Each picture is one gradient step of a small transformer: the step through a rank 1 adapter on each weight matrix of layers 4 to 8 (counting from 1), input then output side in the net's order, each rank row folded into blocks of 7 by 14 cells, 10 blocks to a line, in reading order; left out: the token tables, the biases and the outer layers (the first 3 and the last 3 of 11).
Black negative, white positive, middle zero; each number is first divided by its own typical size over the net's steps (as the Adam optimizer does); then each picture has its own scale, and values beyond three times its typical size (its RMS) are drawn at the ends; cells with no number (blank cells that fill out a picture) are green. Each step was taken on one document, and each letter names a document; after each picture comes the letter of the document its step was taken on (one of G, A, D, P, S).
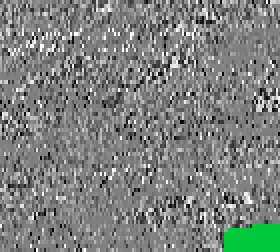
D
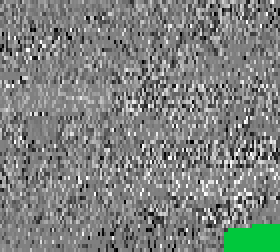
D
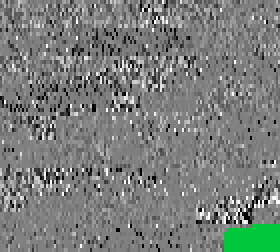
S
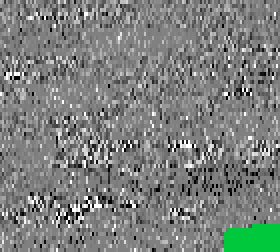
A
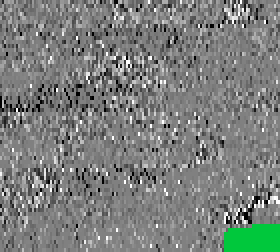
S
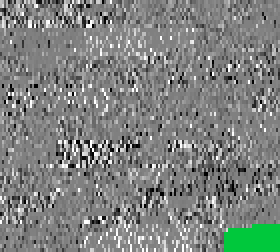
A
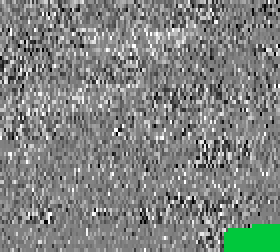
D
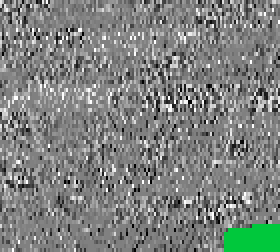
D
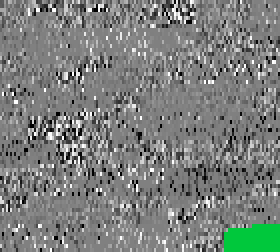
A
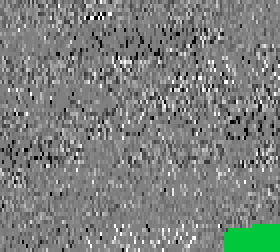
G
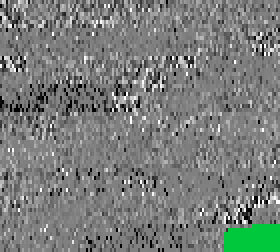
S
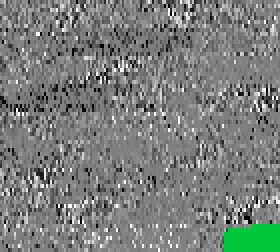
S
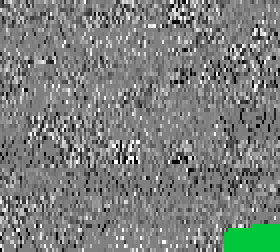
A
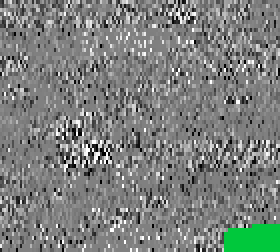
A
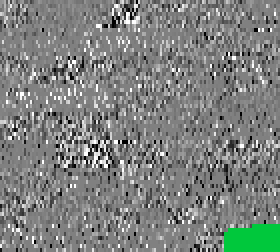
A
